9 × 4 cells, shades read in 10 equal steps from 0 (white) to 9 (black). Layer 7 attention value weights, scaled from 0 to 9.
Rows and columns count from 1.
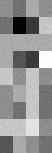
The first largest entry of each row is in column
2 2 1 3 2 4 2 4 1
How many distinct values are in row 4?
4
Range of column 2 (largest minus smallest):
7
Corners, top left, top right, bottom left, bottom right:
4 4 6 5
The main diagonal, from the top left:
4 9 3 0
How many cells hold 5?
6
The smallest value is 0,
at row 4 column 4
